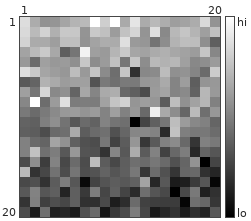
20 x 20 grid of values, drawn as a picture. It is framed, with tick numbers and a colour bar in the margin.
Slope: up to the top. Histogram: bell-shaped. Ninth with the lowest average: bottom right. Odd rows or columns: none.
